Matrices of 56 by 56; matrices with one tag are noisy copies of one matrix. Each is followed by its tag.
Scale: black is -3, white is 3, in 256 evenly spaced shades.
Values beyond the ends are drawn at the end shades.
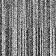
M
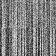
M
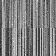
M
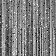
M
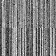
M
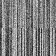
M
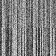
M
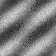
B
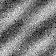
B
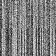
M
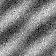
B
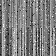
M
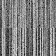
M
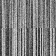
M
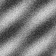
B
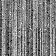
M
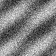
B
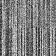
M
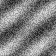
B
